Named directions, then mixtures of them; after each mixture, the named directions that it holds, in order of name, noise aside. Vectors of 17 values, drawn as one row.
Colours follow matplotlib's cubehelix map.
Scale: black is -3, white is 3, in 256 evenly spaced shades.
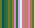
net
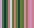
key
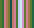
key, net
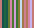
key, net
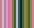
net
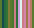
net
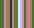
key, net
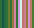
net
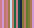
key, net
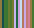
net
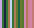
key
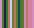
key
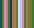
key, net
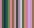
key, net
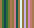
key, net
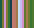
key, net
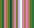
key, net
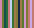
key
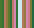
key, net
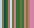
key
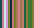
key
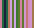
key, net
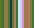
key, net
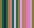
key, net
